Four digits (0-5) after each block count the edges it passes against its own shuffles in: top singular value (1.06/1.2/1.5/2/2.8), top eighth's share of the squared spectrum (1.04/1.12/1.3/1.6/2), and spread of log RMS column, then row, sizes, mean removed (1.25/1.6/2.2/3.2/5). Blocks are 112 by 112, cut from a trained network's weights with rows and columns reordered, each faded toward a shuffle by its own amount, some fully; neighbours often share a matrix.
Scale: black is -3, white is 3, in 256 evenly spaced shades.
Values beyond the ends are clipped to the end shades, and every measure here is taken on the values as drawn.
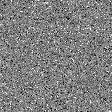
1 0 0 0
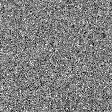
2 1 0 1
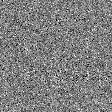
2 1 0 1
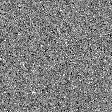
1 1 0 0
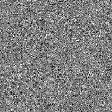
3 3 1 1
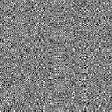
4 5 3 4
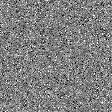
2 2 1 0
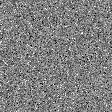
0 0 0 0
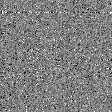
2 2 0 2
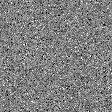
0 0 0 0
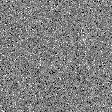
1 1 0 0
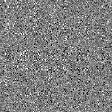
3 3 3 2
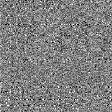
3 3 1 3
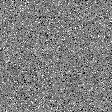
0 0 0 0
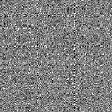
4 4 3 3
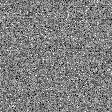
0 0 0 0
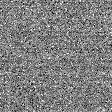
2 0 0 0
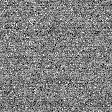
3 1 0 0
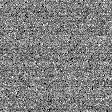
2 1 0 0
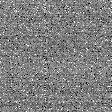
2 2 1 0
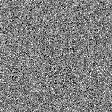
3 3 1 1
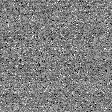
2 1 0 0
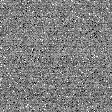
2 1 1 0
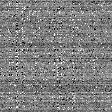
4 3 3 2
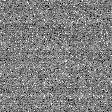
2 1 1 0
